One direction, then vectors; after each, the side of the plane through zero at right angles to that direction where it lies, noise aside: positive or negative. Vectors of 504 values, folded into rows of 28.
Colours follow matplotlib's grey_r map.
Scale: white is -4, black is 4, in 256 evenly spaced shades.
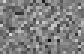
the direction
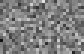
negative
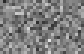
negative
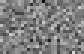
positive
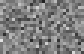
positive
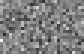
positive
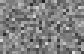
positive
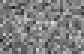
positive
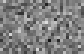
positive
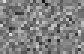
positive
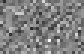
negative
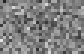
negative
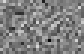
positive
